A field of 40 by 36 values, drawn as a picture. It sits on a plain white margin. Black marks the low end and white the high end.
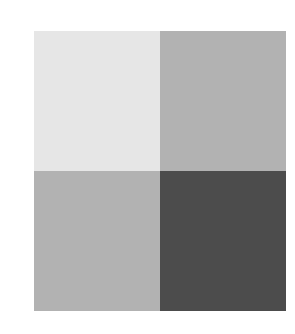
The table splits into 2 rows of 2 panels. Panel 1,1: very high, flat. Panel 1,2: high, flat. Panel 2,1: high, flat. Panel 2,2: low, flat.
